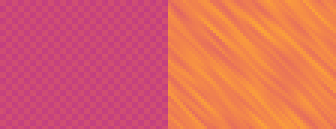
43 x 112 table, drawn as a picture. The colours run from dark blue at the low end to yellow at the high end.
The table splits into one row of 2 panels. Panel 1,1: middling, checkered, faint in contrast. Panel 1,2: high, slanting down to the right, faint in contrast.
